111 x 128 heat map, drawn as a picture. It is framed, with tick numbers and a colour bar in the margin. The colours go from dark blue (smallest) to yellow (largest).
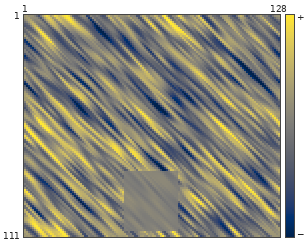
Grain: diagonal, down to the right. Histogram: bell-shaped. Calmest part: bottom middle. Odd rows or columns: none. Odd patch: calmer, in the bottom middle. Mirror symmetry: none.
